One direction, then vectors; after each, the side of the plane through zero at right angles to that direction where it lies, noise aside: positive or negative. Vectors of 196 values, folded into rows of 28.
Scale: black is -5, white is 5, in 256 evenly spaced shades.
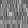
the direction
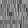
negative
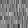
positive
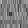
negative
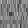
negative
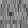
negative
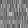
positive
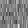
negative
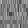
negative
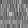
positive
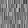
positive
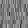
negative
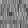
negative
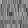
negative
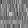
positive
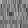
negative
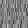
negative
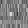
positive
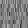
negative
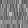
positive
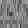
negative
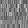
positive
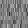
negative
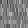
positive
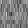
negative
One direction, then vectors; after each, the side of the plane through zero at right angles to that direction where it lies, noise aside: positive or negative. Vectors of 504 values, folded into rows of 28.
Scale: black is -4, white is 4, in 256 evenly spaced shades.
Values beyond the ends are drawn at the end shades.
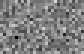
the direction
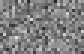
negative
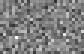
negative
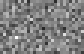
negative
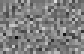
positive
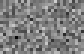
positive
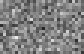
negative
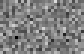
positive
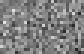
negative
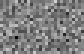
positive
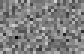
positive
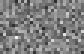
negative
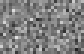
negative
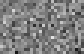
negative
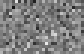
positive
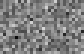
positive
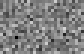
positive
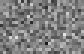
negative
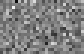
negative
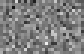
positive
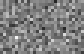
negative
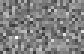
negative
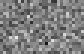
negative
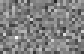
negative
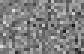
negative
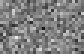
negative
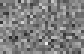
positive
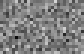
positive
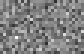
negative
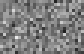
negative
